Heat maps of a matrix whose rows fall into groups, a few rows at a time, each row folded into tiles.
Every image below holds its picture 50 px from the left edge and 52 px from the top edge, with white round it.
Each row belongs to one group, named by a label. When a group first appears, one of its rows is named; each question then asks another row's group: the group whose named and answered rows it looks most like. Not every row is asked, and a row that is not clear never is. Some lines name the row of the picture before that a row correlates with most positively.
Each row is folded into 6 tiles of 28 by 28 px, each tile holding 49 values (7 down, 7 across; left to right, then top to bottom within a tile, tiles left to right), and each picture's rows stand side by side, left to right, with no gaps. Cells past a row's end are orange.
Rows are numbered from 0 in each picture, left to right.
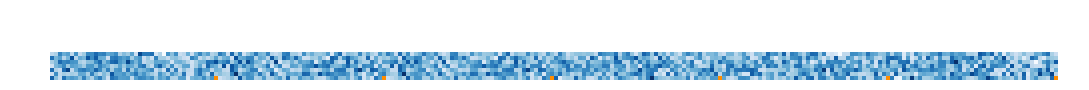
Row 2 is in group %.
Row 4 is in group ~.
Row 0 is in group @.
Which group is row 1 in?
%
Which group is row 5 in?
@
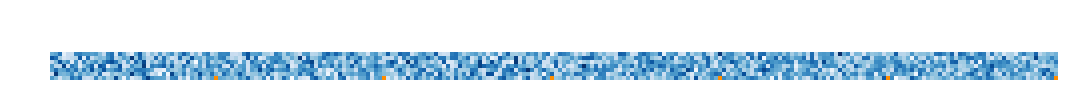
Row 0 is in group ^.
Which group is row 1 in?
^
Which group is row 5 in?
~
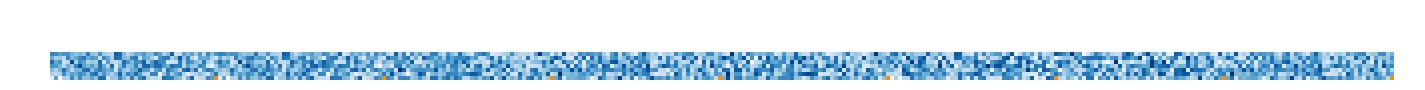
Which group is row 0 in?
%
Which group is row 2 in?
@
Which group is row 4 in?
@
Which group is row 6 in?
%
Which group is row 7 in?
^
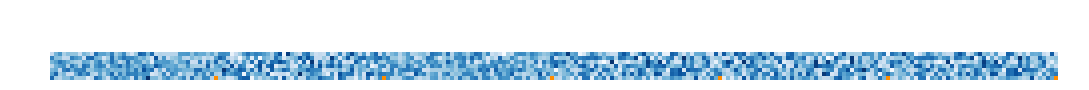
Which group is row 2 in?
~
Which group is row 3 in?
%
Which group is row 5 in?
%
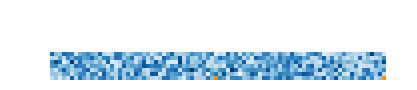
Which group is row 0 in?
%
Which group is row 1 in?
@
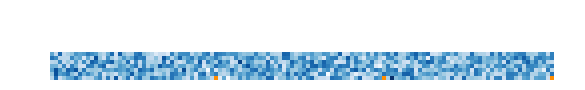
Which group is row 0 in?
^
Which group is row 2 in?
^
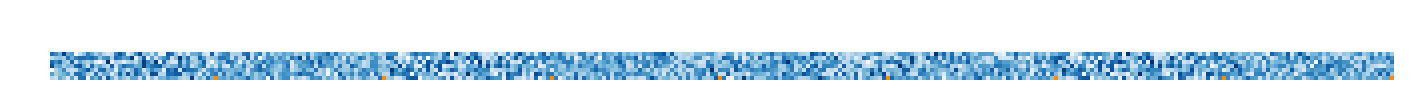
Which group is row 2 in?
^
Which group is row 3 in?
@
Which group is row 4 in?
@
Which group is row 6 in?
^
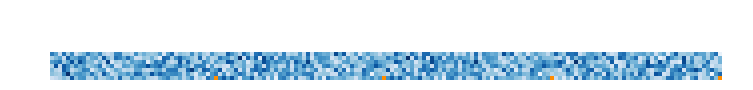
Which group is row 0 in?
%
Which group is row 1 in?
@
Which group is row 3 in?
%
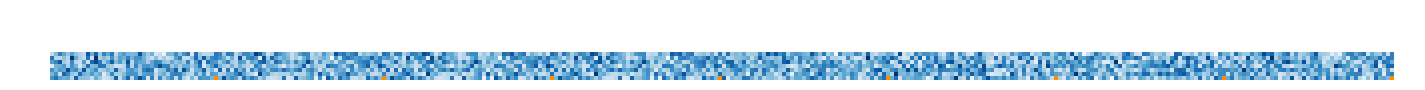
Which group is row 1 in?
^
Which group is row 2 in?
^
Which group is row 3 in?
^
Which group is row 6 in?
%
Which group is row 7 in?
^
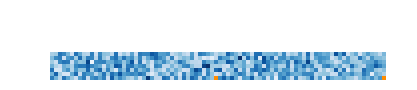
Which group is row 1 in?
@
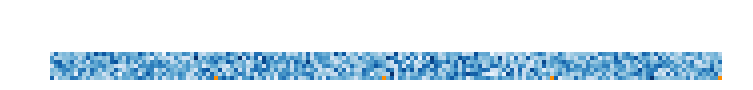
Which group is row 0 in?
~
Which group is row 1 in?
@
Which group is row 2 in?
@
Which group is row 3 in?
~
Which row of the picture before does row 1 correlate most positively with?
1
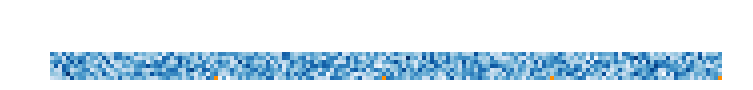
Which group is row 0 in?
%
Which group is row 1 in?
%
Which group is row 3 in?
~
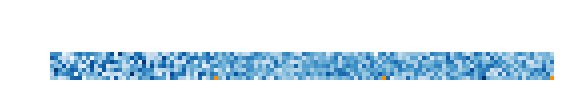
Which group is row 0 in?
^
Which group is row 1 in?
%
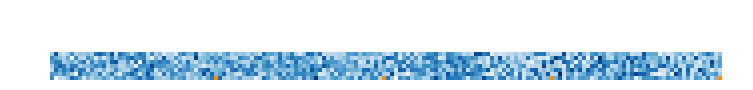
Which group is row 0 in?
~
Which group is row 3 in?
@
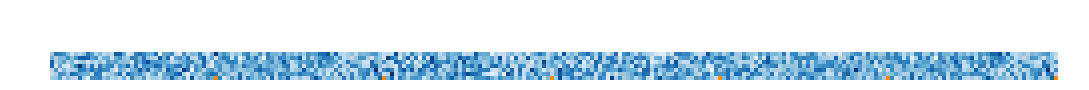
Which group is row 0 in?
%
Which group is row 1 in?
@
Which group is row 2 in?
@
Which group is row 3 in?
^
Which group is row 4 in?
~
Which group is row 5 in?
@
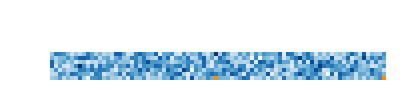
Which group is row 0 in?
%
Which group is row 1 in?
~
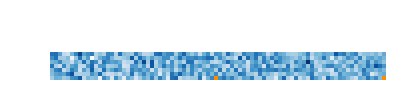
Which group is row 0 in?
^
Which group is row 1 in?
^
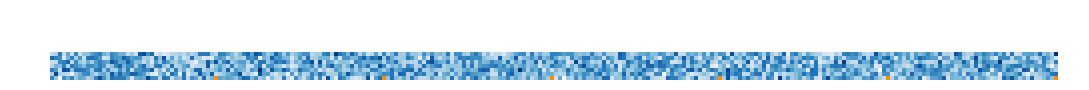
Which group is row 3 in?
%
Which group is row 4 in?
^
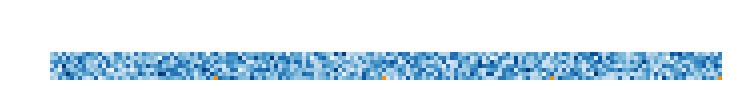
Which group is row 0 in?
%
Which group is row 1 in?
@
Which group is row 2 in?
%
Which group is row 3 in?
^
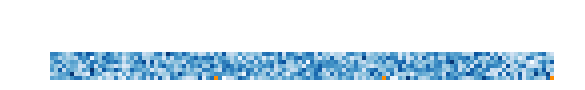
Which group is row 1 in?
~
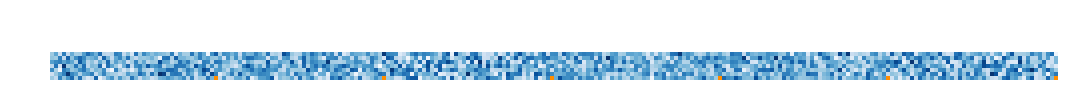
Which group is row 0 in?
%
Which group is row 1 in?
%
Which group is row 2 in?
^
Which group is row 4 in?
@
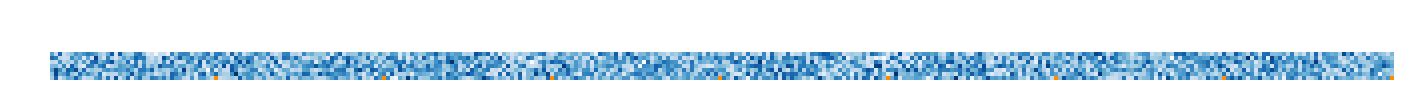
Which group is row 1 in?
%
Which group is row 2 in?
@
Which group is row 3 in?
~
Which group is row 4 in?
@
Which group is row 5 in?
^
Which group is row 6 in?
^
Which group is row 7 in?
@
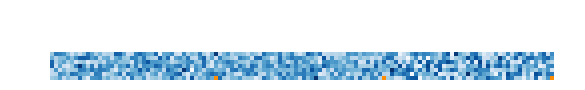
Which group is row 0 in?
%
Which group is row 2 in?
^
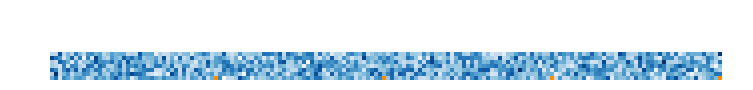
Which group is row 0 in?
@
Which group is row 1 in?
~
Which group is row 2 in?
~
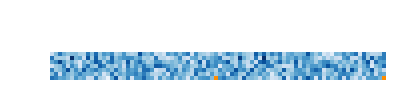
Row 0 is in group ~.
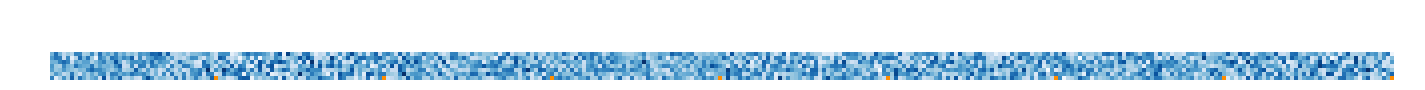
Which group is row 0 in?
@
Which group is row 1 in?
^
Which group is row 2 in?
%
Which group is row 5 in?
^
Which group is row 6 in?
~
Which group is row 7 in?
%
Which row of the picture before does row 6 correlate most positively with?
1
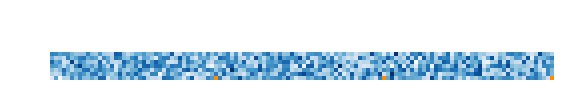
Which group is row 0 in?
%
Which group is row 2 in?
^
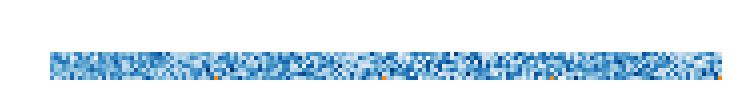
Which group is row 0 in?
@
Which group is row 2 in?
^
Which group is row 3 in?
@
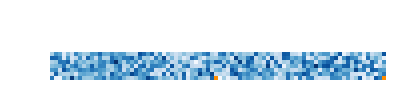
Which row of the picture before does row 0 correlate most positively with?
3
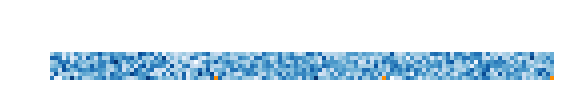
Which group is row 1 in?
~
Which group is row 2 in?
~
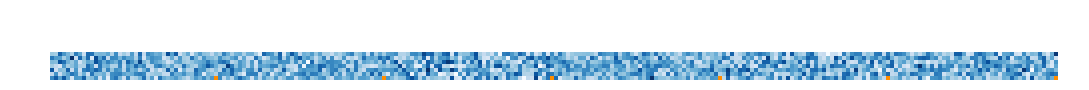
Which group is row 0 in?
@
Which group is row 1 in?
~
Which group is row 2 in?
^
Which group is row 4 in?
^
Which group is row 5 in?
%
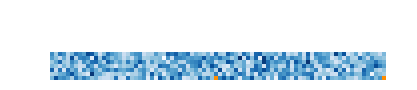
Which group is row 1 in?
@
